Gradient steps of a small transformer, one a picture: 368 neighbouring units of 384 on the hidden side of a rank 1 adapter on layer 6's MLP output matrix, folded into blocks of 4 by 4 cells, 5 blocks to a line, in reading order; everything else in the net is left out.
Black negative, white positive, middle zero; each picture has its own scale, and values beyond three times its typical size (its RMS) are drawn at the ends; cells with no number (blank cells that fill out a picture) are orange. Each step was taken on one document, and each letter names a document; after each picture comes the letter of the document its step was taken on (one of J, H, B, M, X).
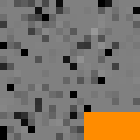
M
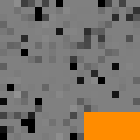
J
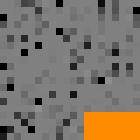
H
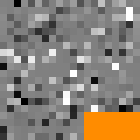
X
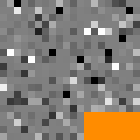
X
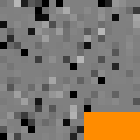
M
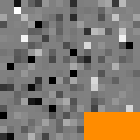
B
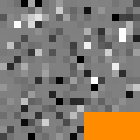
B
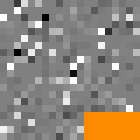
B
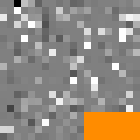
B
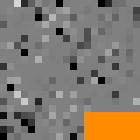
M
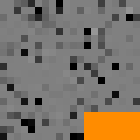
J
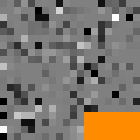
J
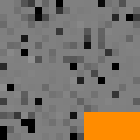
J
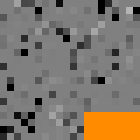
H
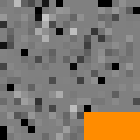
M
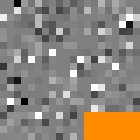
X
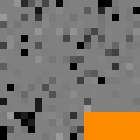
M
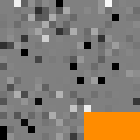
M
